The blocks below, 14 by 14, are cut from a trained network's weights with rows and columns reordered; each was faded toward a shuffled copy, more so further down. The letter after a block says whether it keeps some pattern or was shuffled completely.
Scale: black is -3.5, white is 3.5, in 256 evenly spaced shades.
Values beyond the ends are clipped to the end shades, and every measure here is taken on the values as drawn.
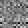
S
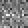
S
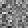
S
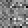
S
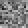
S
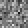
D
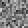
D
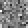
D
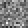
D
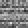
S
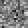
D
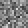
D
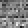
S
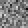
D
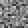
D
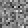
D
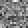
S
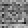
S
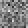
S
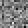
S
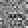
S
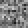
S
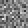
D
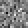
D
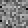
D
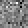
S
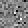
D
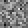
D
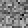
D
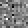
S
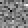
D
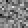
D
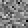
D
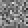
D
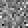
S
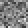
S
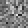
S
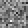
D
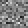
S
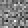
S
